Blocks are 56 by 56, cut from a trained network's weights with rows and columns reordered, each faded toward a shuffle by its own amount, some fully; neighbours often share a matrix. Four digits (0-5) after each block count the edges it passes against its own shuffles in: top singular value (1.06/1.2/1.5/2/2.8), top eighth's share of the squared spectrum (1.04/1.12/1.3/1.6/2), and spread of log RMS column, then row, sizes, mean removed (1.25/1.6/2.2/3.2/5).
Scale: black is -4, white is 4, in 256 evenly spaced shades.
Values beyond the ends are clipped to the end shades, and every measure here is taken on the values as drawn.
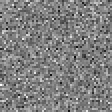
1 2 0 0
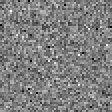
0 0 0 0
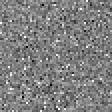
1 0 0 0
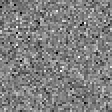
0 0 0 0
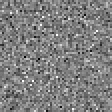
0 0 0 0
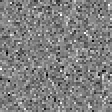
0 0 0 0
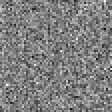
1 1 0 0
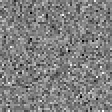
1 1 0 0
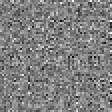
3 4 2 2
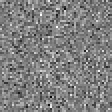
3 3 2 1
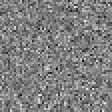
3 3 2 1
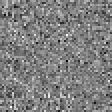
3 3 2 1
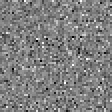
1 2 0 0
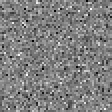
1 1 0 0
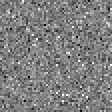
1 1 0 0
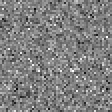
0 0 0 0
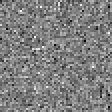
1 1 0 0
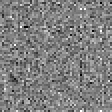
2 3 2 2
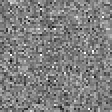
2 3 1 1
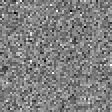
1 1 0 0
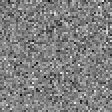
2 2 0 1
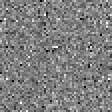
2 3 1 1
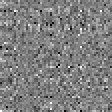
3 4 2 2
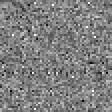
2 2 0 1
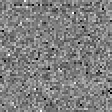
1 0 0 0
